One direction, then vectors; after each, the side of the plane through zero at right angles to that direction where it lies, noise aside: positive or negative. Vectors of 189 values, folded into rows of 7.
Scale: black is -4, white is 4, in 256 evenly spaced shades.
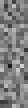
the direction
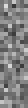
negative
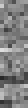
positive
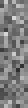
negative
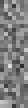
negative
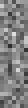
positive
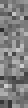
positive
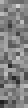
positive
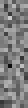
positive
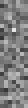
positive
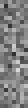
positive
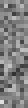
negative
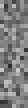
positive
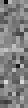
positive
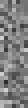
negative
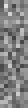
negative
